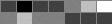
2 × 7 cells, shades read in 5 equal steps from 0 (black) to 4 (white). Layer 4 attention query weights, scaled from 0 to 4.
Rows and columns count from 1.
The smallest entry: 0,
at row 1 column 2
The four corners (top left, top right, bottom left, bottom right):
1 4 2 1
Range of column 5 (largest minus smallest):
1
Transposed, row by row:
1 2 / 0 3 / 1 2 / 1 2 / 2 1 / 3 1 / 4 1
